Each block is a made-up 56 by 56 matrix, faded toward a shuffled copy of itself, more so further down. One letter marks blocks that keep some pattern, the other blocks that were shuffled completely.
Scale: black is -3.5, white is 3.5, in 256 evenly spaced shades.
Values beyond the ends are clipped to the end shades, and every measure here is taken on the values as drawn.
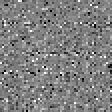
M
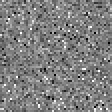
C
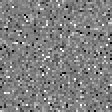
C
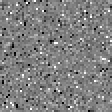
C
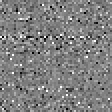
M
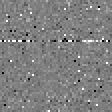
M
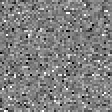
M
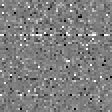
M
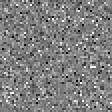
C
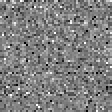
M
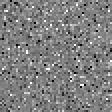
C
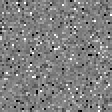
C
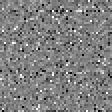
M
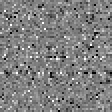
M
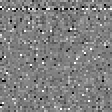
M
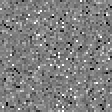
C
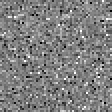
C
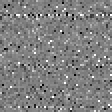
M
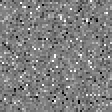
C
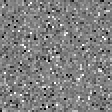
C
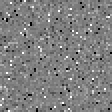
C
